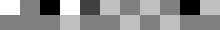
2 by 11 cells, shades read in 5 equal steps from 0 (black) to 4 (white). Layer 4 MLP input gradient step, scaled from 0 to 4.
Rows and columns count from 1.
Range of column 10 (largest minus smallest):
2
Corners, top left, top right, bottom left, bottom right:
4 3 2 2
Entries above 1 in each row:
8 11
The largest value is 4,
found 2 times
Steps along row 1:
down down up down up down up down down up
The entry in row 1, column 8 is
3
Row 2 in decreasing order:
3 3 3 2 2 2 2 2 2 2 2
